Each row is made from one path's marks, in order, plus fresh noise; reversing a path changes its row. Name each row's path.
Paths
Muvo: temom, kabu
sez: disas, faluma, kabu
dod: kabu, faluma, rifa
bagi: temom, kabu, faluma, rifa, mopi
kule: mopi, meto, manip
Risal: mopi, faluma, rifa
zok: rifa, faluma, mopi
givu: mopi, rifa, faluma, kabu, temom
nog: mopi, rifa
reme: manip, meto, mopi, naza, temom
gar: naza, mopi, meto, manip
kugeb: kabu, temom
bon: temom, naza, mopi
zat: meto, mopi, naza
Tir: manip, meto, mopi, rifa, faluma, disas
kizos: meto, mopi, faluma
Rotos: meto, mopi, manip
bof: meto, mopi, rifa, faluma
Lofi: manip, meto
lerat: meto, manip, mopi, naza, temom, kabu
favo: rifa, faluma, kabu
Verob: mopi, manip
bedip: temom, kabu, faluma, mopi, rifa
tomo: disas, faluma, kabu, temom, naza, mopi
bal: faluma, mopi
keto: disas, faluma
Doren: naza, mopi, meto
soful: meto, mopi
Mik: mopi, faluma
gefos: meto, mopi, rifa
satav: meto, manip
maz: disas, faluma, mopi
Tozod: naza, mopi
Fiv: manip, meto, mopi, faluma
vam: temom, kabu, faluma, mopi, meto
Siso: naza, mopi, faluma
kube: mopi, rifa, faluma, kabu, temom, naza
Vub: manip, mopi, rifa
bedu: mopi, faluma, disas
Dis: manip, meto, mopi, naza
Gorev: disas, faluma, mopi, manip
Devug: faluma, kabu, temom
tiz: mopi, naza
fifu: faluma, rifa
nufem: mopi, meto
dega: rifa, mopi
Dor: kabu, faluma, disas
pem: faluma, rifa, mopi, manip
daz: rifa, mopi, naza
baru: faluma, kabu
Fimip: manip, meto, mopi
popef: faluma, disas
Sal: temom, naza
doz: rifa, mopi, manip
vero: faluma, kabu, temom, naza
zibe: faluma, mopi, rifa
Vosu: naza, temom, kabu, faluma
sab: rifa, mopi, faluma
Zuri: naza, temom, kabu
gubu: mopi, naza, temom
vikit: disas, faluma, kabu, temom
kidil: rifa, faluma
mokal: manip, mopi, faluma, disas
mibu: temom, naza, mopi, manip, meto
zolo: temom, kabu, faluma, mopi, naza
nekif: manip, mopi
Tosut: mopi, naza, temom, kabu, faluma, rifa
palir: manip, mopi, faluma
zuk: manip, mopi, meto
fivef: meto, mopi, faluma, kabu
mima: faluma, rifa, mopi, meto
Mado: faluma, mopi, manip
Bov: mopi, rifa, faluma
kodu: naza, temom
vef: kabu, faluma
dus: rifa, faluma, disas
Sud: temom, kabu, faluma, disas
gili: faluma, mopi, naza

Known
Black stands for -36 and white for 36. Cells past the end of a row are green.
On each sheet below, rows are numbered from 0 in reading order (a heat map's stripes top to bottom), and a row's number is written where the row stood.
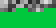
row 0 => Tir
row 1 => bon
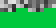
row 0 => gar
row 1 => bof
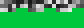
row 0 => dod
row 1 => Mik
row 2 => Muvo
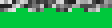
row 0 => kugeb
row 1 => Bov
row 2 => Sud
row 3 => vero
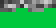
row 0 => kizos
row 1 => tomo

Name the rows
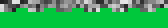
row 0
dega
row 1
Tosut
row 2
Fiv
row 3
sez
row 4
pem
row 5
palir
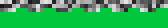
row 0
Devug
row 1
bal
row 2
mokal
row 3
Vosu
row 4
Vub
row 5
Risal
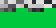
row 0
mibu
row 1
Lofi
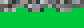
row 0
kube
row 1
Dis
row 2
zolo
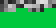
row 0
Siso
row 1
Fimip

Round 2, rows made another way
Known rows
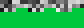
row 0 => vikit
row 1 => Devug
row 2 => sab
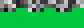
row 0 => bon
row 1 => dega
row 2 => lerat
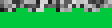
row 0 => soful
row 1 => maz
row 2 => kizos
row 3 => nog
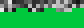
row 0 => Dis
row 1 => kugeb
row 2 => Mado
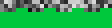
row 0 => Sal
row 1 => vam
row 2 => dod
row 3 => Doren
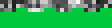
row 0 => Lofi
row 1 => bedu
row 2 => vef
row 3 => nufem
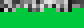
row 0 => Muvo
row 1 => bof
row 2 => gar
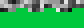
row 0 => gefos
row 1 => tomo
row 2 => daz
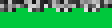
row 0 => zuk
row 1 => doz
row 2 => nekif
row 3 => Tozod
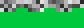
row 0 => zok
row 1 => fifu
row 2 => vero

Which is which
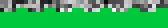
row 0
satav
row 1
Rotos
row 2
baru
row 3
Gorev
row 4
palir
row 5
bal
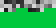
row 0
Vub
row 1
bedip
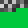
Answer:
kodu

